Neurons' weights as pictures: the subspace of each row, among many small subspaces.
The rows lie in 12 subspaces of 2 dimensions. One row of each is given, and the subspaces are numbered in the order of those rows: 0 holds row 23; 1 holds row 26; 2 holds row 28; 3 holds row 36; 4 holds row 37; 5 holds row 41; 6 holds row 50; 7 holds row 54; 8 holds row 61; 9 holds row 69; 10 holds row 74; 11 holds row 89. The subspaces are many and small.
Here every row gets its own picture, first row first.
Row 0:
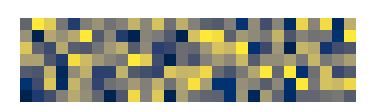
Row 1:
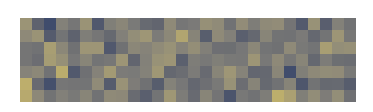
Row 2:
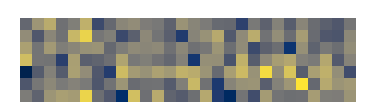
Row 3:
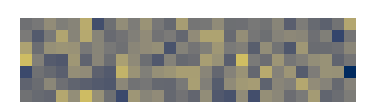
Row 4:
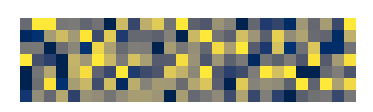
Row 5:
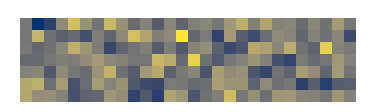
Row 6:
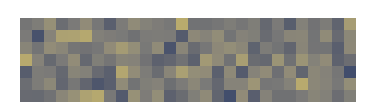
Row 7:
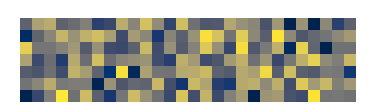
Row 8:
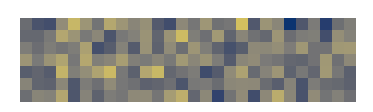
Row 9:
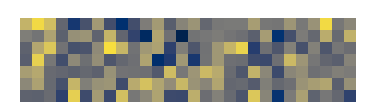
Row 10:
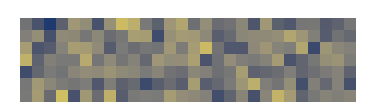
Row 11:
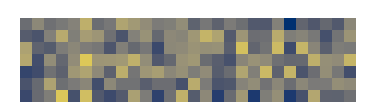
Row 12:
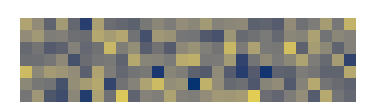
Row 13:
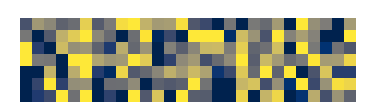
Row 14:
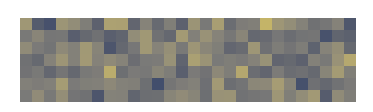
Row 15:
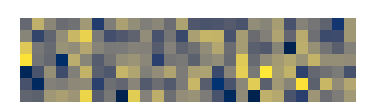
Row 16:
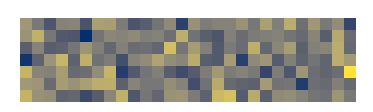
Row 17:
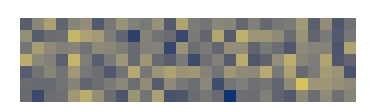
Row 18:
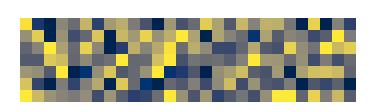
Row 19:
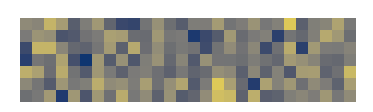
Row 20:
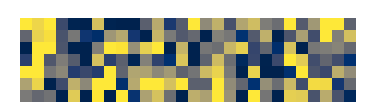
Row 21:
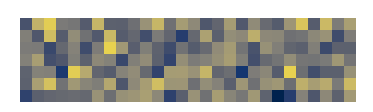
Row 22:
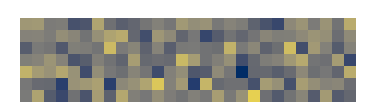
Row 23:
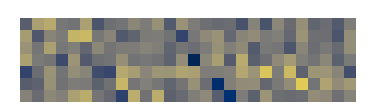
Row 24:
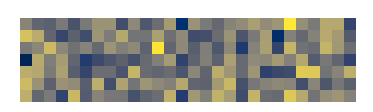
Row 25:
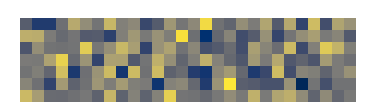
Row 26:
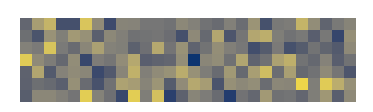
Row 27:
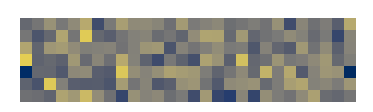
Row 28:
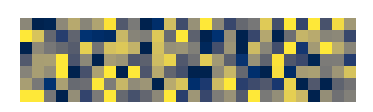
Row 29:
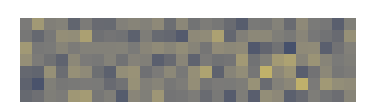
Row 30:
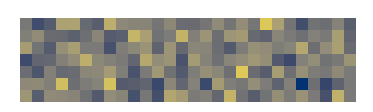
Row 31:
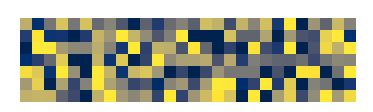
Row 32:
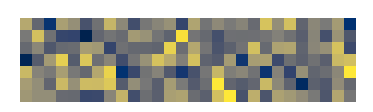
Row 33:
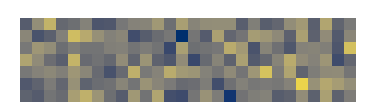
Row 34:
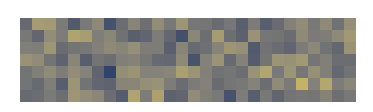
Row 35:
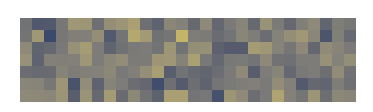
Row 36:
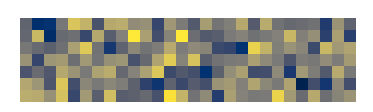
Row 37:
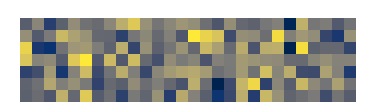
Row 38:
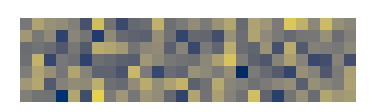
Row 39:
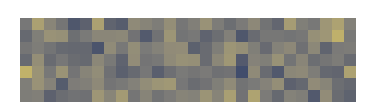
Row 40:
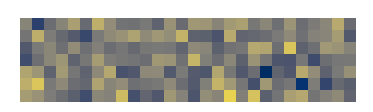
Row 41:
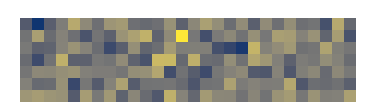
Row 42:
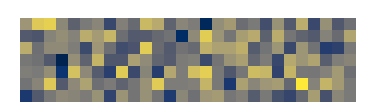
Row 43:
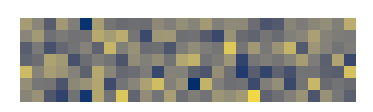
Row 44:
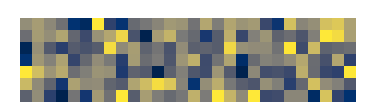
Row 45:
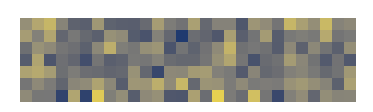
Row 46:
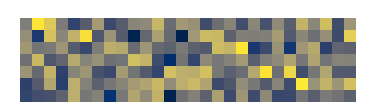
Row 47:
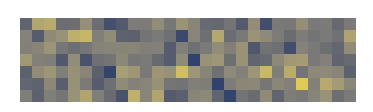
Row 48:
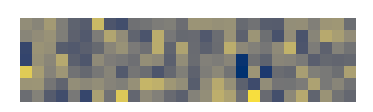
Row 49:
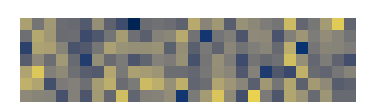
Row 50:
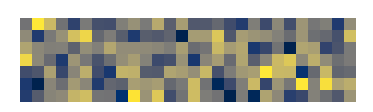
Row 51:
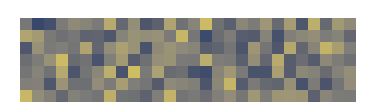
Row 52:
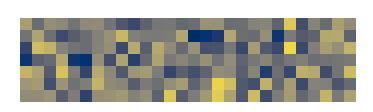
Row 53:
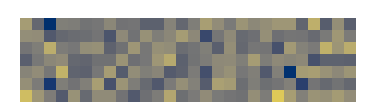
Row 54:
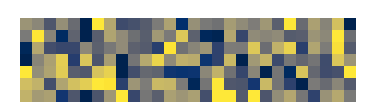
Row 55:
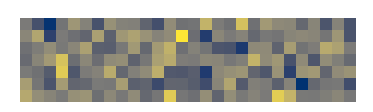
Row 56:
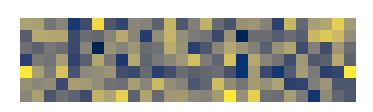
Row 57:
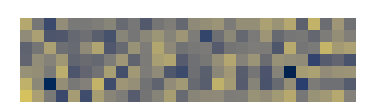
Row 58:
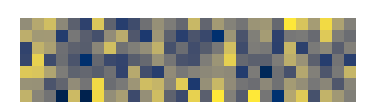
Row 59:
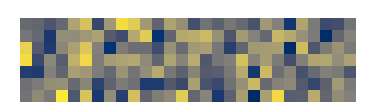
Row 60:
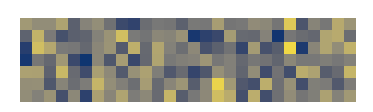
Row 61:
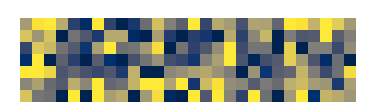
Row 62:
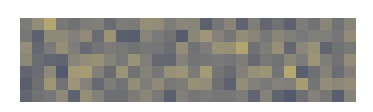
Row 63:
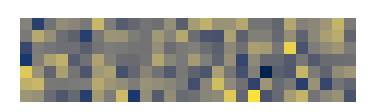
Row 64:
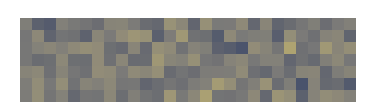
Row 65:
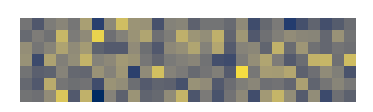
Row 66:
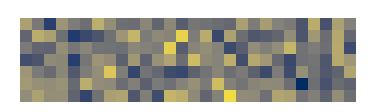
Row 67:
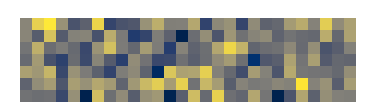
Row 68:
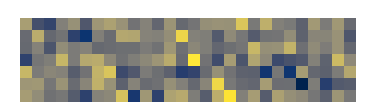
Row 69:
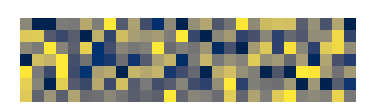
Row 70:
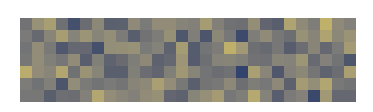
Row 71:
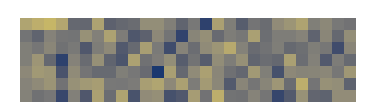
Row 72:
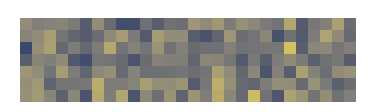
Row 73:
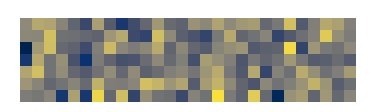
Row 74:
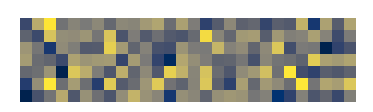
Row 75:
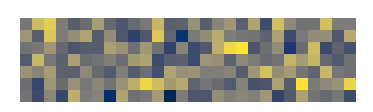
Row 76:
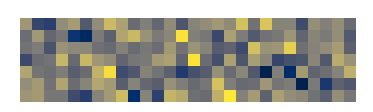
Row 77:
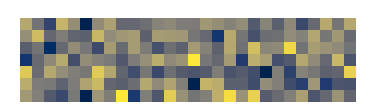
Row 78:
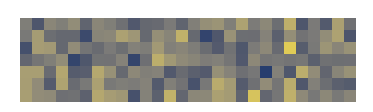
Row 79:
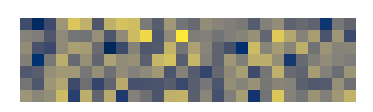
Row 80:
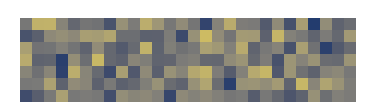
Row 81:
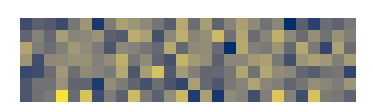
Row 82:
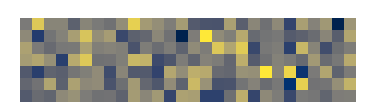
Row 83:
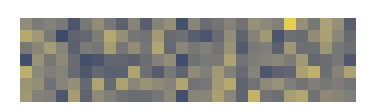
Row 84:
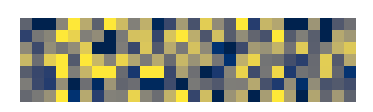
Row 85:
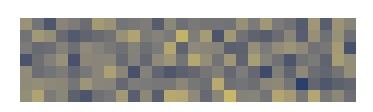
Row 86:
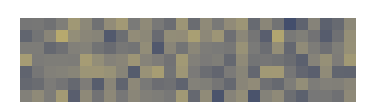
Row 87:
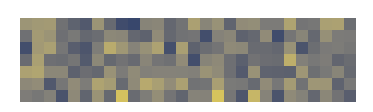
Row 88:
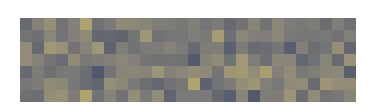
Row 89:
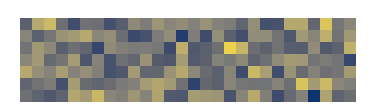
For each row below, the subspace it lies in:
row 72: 3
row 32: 7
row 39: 11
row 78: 3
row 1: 10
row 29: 6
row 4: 9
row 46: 3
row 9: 5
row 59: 3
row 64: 4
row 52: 4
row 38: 10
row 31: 4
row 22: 1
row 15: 6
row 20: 5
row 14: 7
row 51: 2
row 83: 9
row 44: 0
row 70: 11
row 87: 5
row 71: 2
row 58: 8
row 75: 4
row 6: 7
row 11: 8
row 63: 6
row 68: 0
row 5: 6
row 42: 2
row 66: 11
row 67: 8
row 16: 7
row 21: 10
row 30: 1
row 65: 10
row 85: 11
